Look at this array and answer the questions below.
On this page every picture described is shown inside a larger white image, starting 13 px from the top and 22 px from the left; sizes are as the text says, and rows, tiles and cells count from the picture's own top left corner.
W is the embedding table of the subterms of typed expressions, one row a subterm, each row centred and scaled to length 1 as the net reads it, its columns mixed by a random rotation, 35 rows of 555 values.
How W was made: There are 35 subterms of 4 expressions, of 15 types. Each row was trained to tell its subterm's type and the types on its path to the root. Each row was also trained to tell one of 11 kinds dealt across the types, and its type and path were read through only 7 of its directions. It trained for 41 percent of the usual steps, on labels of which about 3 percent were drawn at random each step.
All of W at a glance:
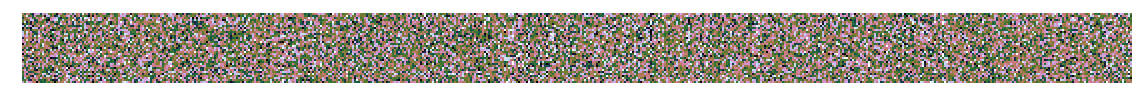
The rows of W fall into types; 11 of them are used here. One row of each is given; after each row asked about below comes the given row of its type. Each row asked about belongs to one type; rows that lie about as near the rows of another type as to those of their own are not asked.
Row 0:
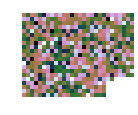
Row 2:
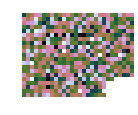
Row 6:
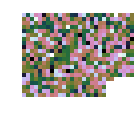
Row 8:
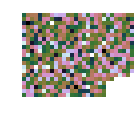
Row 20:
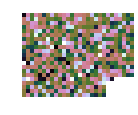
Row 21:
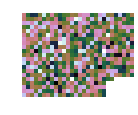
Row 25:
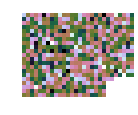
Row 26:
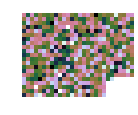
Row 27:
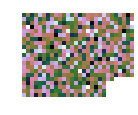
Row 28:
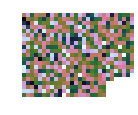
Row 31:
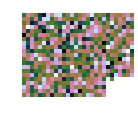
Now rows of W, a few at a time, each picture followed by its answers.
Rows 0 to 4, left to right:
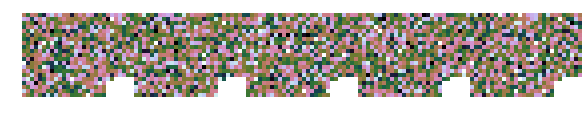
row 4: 21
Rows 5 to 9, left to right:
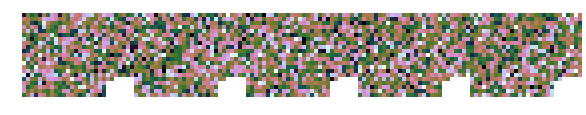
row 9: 26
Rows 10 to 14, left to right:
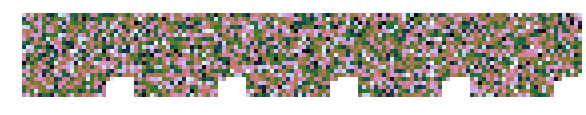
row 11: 25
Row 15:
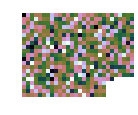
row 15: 20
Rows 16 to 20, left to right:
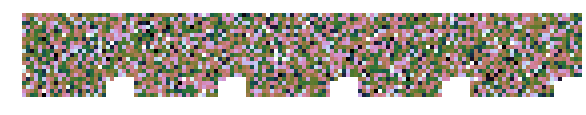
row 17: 0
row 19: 6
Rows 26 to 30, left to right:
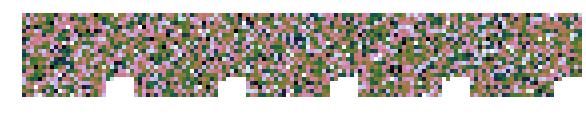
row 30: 2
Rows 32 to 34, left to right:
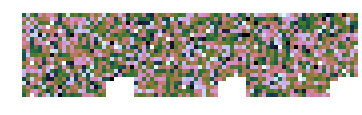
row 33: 0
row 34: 25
